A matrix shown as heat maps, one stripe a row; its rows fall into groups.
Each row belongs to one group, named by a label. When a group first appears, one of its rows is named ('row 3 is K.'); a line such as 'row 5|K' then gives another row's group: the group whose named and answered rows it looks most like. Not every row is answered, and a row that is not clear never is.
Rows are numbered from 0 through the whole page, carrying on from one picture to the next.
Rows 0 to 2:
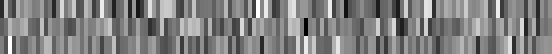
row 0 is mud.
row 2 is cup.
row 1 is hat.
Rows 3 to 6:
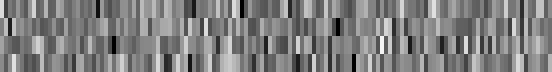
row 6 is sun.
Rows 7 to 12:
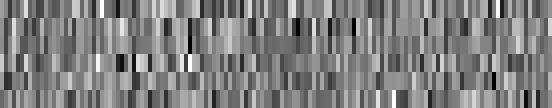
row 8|sun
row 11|sun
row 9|sun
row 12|hat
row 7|mud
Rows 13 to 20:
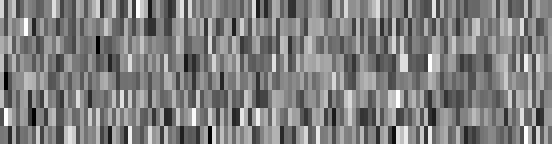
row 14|hat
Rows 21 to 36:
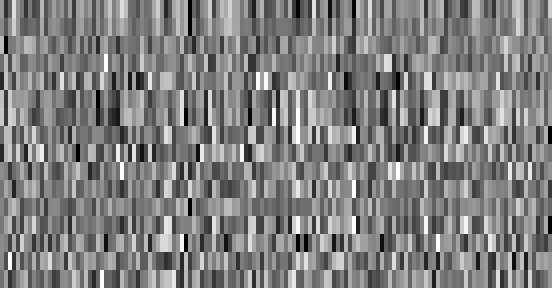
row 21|sun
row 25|mud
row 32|sun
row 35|cup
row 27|hat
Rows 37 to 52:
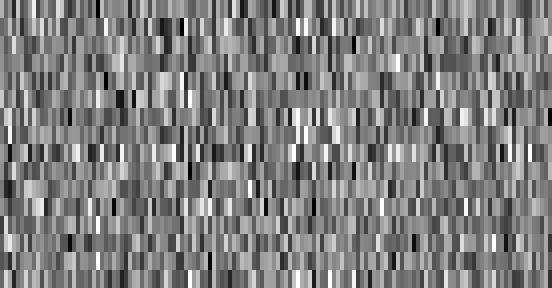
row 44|cup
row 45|mud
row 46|sun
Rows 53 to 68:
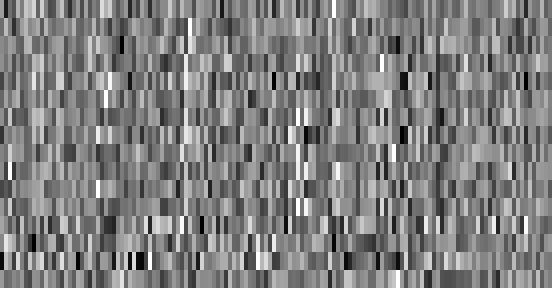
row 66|hat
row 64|cup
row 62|cup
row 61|hat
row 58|cup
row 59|cup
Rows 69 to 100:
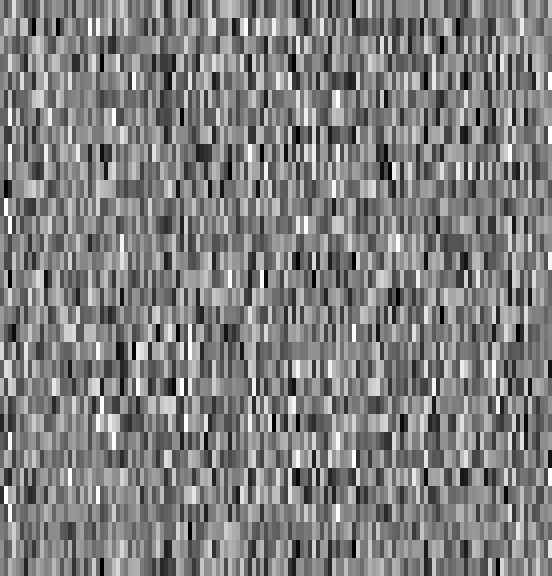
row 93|cup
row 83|sun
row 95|sun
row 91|mud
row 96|hat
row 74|cup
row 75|cup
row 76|sun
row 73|sun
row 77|cup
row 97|cup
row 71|cup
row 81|cup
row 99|sun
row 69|sun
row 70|hat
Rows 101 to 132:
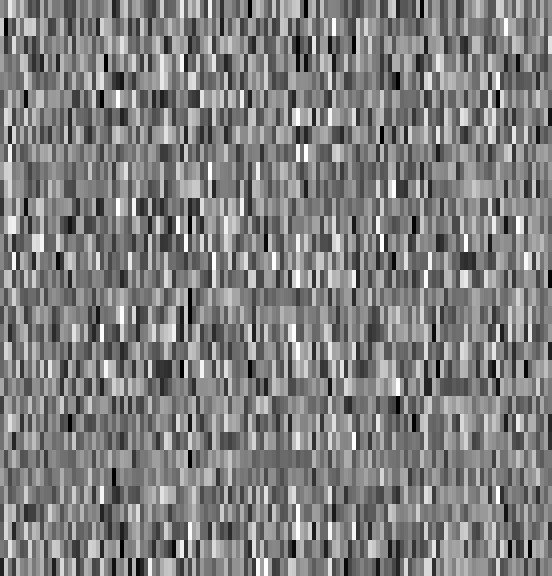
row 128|mud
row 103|sun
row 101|hat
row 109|cup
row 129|hat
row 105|mud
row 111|hat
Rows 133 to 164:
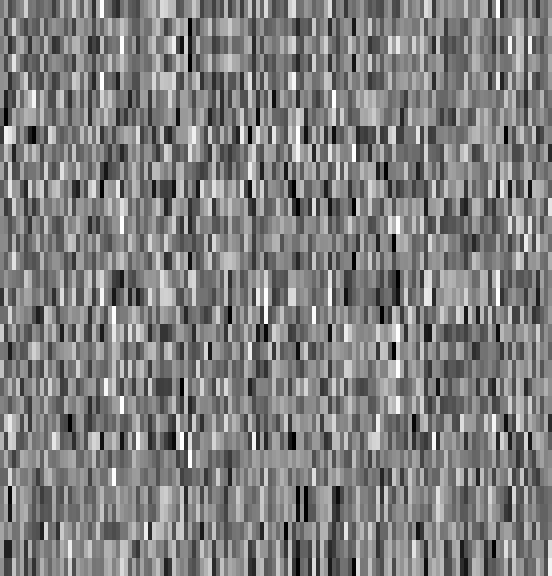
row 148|mud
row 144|sun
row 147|sun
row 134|sun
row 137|mud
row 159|cup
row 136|sun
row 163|sun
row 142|cup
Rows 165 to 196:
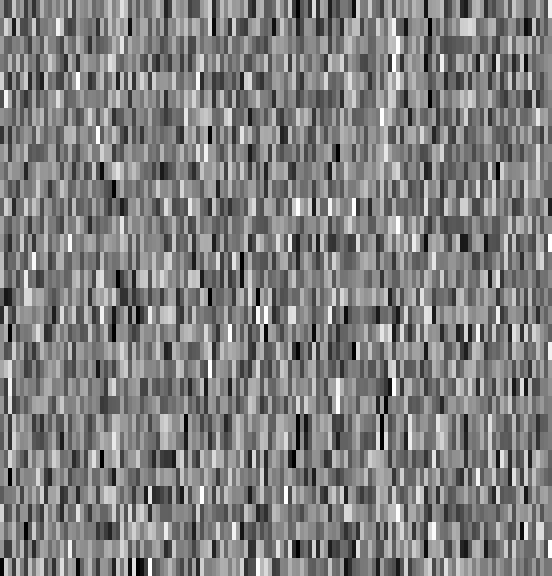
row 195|sun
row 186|cup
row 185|hat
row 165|sun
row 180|mud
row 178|sun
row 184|sun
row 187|cup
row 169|mud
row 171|cup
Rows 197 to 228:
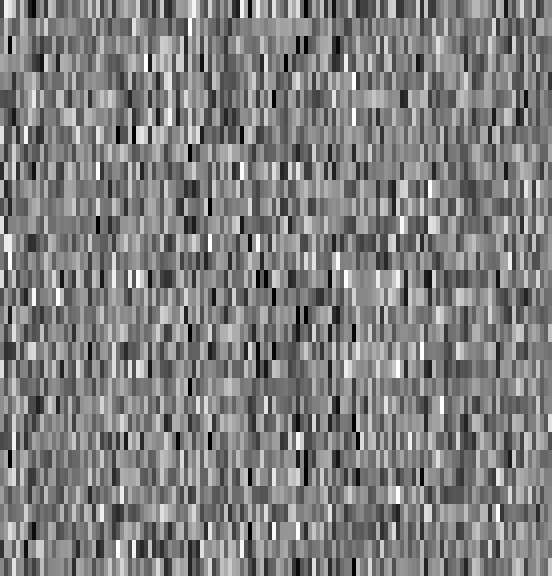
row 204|mud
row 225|mud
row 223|hat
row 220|sun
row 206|hat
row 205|sun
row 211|cup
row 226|hat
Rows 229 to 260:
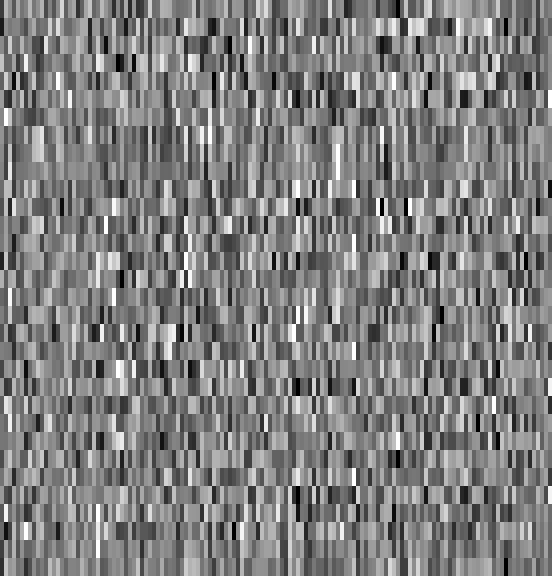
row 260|hat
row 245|cup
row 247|mud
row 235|hat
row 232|mud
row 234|sun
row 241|cup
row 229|mud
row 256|sun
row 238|cup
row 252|cup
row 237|cup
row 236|cup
